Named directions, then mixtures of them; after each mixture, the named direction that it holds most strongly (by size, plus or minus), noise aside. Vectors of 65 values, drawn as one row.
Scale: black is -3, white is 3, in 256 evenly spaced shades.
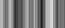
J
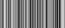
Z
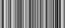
Z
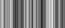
J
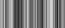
J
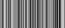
Z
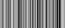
Z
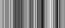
J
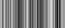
Z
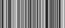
Z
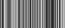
Z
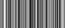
Z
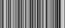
Z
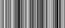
Z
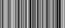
Z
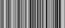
Z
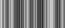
J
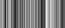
J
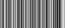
Z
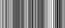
J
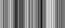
J
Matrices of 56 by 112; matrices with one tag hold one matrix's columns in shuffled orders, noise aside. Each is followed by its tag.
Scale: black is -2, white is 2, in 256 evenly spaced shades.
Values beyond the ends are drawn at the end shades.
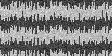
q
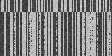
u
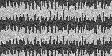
q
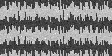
q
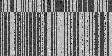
u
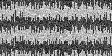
q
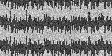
q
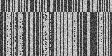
u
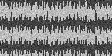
q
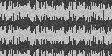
q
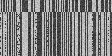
u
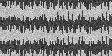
q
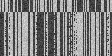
u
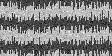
q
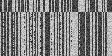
u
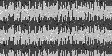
q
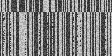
u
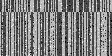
u
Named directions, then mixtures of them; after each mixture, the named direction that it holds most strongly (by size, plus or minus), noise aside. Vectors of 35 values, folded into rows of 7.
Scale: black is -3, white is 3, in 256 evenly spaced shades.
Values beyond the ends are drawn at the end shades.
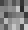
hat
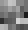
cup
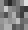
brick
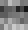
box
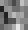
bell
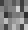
hat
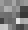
cup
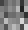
hat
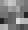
cup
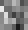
bell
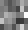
cup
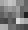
cup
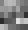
cup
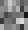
cup
